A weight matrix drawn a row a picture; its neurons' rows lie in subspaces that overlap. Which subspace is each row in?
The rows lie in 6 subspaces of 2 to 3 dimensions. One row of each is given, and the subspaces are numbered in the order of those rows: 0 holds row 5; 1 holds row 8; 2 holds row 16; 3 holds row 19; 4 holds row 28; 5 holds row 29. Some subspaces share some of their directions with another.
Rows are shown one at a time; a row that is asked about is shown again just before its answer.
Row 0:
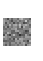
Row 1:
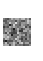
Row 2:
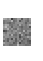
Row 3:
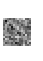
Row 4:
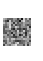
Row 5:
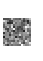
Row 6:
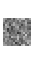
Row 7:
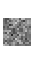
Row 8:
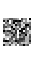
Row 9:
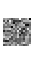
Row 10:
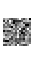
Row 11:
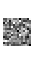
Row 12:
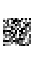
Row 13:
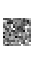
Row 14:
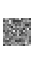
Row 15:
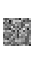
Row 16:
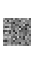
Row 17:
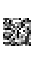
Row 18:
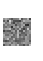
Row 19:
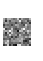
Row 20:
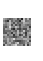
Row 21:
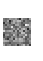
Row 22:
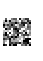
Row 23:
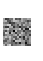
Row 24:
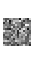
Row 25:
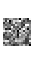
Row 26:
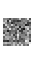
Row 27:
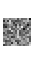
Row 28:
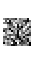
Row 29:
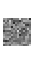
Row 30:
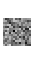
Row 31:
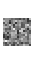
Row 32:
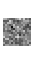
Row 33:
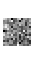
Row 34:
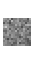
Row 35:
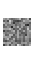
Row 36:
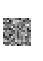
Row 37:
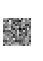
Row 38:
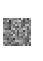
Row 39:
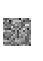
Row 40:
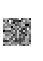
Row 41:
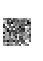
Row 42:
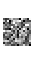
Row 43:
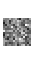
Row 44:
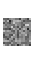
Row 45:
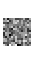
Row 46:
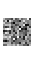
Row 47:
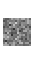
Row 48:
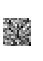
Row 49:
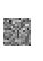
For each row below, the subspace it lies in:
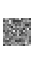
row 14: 2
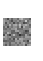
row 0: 5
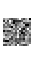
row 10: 5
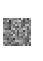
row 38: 5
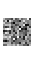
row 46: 2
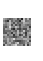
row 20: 5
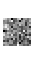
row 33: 4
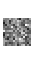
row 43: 4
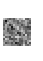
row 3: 0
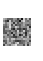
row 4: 5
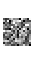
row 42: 1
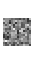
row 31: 1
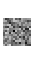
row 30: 2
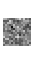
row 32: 0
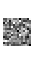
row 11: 5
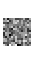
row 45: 3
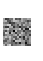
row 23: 2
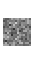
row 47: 1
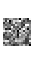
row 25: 3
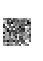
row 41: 0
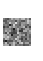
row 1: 1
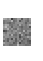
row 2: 4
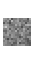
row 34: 4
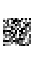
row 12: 3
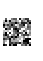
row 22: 3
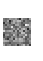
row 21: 4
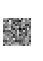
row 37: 5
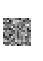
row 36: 3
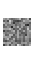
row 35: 3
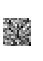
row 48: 4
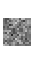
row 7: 1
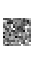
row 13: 0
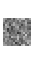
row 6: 0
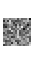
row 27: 4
